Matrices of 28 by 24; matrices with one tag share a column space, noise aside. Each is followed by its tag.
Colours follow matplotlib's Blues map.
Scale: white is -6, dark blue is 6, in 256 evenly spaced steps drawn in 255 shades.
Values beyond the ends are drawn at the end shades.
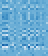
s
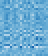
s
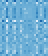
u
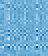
s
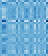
u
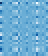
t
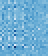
s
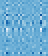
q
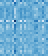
u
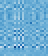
s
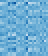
t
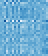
u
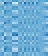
t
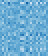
t
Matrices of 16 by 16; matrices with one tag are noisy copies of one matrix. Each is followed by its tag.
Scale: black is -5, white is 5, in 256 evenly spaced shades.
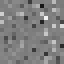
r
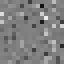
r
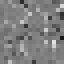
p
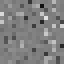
r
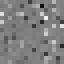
r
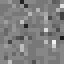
p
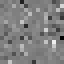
p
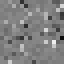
p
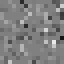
p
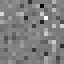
r
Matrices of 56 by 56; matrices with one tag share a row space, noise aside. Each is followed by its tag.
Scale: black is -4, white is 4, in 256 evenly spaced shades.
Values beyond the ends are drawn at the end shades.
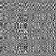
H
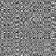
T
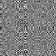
H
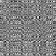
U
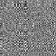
H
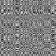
T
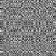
U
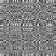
U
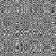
T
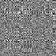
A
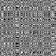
T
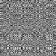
U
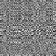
U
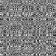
U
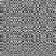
U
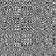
A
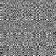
U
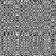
T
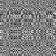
U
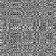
U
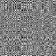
A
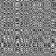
T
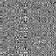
H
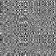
H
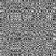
U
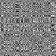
T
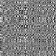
H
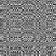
U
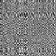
H
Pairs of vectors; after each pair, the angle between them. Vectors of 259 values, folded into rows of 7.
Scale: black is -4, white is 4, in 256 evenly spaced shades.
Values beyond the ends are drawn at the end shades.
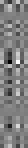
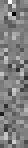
orthogonal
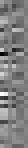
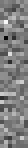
partly aligned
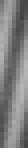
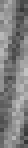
nearly parallel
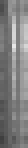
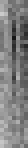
nearly opposite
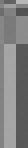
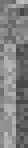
nearly parallel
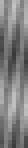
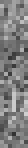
partly aligned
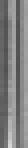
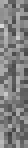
partly opposed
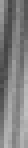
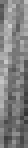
nearly opposite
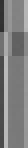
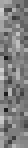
partly opposed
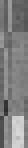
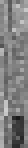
nearly opposite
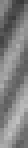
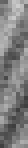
nearly opposite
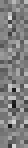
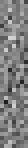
partly opposed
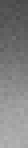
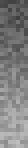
nearly parallel
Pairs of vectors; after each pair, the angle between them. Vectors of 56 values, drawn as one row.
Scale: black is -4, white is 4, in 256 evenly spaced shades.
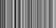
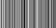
partly opposed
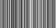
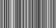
partly opposed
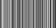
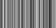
orthogonal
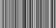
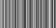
nearly parallel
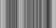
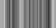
nearly parallel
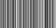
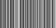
partly aligned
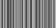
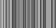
partly opposed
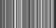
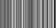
partly aligned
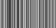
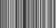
partly opposed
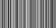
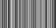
partly aligned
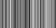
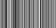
partly aligned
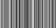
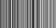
partly opposed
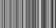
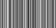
partly aligned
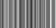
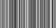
partly aligned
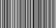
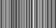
nearly opposite
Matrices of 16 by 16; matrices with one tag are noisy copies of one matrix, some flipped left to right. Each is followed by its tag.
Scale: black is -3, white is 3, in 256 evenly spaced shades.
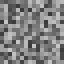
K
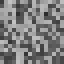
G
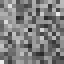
G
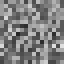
G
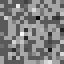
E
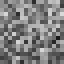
G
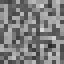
K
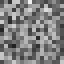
E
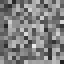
E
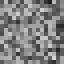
E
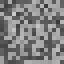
E
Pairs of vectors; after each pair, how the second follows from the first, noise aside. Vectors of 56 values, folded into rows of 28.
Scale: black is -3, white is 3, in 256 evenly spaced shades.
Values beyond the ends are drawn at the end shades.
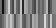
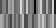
wrapped around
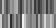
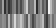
wrapped around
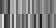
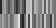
wrapped around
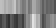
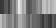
wrapped around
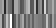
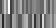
wrapped around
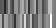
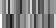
wrapped around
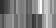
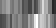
wrapped around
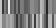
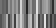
wrapped around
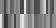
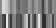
wrapped around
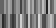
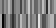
copied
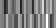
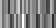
wrapped around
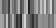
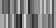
copied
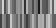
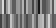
copied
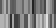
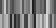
copied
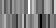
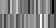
wrapped around
